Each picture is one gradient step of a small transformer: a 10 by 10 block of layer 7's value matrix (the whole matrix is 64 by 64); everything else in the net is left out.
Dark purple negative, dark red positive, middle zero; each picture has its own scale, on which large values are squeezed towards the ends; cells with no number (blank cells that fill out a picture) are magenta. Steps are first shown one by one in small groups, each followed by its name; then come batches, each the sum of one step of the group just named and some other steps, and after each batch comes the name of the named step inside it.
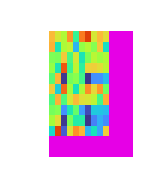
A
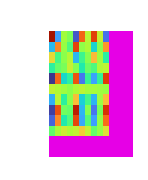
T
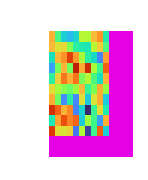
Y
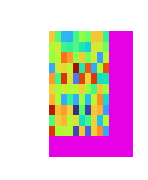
Y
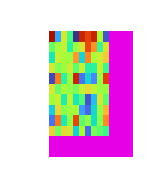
T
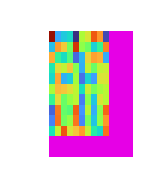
T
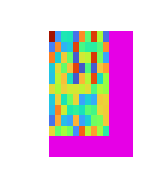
T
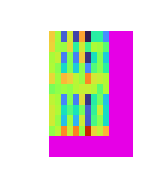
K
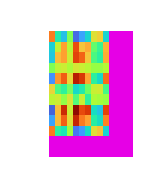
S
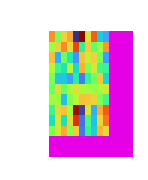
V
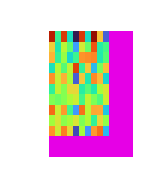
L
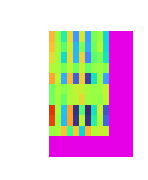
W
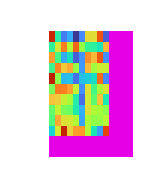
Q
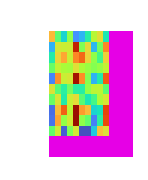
S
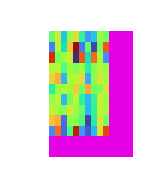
K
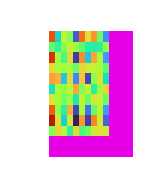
W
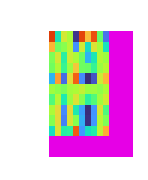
W
